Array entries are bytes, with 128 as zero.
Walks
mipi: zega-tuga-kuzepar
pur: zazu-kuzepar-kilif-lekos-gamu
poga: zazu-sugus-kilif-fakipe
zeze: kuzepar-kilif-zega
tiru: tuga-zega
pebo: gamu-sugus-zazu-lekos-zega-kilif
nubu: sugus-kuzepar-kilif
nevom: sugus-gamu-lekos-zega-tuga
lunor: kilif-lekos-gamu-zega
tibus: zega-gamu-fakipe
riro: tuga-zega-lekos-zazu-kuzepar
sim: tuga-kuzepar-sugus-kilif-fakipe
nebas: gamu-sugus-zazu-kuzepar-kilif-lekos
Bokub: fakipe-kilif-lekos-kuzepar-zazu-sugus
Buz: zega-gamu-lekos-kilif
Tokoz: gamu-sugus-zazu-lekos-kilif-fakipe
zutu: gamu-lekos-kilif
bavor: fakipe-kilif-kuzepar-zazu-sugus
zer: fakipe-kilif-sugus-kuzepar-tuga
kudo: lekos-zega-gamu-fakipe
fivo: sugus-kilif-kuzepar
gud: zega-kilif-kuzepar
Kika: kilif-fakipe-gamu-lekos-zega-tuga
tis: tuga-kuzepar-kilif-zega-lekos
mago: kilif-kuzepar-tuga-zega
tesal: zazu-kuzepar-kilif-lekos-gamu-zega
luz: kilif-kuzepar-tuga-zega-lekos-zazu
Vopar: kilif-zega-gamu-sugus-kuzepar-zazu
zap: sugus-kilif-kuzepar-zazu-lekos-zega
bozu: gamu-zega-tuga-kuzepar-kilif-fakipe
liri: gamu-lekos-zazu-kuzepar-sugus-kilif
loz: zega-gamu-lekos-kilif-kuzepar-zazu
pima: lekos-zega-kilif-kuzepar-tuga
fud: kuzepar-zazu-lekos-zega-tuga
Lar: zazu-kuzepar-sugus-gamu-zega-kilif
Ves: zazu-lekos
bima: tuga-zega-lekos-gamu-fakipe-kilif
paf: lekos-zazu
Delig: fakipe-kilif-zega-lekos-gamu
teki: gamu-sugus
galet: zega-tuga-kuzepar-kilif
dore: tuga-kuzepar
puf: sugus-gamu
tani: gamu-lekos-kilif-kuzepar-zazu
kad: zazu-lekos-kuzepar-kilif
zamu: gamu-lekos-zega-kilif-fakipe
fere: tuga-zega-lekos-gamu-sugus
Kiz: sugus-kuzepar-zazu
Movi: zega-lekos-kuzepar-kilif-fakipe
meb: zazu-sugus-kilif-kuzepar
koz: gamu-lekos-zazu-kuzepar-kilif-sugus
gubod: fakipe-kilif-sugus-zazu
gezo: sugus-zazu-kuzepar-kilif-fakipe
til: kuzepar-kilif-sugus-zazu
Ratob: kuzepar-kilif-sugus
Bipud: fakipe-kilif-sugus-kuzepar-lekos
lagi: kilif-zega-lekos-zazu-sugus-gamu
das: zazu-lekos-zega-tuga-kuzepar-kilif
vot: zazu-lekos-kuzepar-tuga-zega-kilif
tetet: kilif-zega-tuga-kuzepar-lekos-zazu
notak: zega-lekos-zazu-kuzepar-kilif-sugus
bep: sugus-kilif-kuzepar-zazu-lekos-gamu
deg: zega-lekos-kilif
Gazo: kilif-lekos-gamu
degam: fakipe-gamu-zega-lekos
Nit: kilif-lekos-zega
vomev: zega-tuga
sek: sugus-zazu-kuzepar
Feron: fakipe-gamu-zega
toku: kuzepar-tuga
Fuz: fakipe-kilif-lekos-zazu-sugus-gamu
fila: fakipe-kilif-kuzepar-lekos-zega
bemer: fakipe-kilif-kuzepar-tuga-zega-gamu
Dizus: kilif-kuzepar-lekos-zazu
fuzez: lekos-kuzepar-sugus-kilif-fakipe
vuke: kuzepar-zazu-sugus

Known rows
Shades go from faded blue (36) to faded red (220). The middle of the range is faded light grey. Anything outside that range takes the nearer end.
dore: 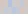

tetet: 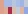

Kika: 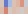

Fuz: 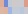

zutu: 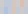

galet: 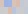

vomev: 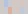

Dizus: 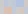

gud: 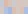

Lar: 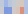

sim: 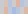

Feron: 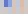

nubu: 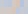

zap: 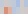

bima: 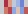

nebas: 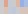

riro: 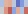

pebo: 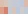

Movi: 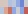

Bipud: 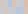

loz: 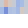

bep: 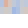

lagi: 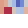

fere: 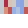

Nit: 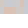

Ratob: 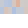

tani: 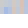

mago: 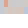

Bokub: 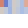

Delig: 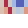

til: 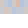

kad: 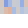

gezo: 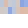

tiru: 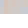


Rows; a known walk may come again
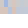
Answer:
Kiz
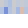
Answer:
lunor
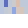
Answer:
koz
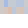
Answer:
Dizus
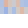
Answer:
pur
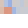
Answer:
das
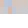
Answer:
mipi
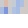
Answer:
Buz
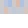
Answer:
til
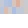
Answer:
Ratob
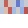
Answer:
deg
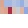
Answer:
tetet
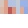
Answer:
zeze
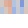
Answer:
tibus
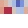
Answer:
lagi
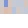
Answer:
paf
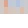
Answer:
fila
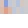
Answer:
fud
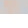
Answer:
tiru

